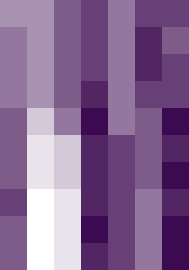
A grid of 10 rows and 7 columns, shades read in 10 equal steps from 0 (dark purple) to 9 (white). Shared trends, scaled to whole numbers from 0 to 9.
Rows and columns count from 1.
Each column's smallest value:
2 5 3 0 2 1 0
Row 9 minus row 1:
-2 4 5 -2 -2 2 -2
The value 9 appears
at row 8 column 2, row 9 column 2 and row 10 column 2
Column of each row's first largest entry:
1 2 2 2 2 2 2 2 2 2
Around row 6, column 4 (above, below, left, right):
0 1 7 2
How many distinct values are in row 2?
5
